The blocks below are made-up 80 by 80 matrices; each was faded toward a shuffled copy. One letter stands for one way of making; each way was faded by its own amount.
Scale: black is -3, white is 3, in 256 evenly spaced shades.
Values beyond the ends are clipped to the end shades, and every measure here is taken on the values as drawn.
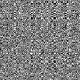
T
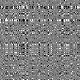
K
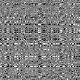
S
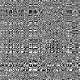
S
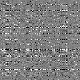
S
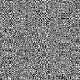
T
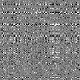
S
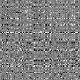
S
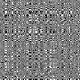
K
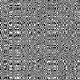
K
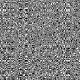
T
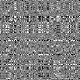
S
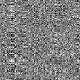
T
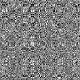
T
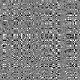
K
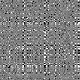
K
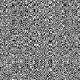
T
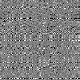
S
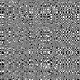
K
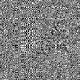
T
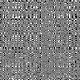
K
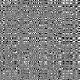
K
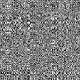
T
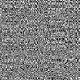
T
